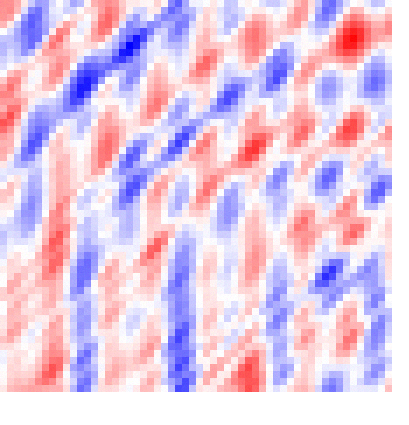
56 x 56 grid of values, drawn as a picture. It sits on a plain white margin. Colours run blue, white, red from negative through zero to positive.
Slope: none. Lone odd cells: none. Mirror symmetry: none. Rings: centred on the bottom right. Histogram: bell-shaped. Odd rows or columns: none. Stripes: upright, repeating 8 times.
